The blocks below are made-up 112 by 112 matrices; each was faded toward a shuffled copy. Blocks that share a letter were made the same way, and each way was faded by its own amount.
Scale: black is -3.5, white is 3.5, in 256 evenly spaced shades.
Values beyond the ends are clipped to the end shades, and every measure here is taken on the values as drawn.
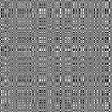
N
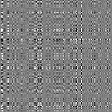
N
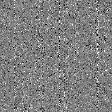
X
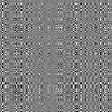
N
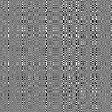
N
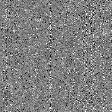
X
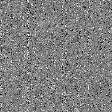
X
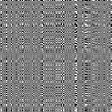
N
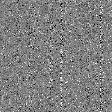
X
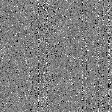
X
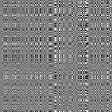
N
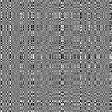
N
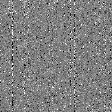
X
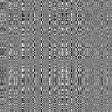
N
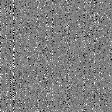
X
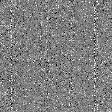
X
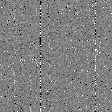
X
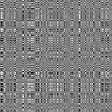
N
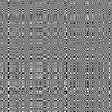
N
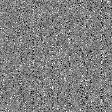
X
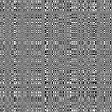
N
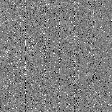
X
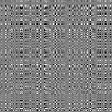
N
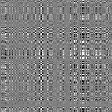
N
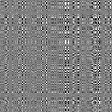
N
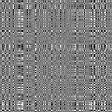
N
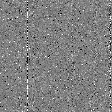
X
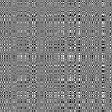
N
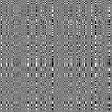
N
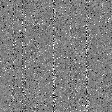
X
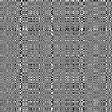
N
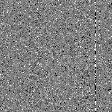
X
